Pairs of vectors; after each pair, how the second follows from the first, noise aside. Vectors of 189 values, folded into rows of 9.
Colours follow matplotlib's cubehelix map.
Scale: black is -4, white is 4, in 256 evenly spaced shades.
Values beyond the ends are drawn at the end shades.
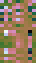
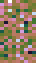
shuffled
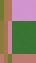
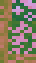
sign-scrambled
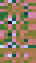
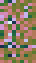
negated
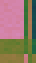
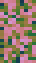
shuffled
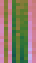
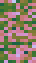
shuffled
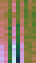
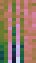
negated
